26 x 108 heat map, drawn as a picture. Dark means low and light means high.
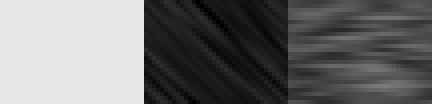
It is made of 1 by 3 panels. Panel 1,1: very high, flat. Panel 1,2: very low, slanting down to the right, faint in contrast. Panel 1,3: low, streaked across.
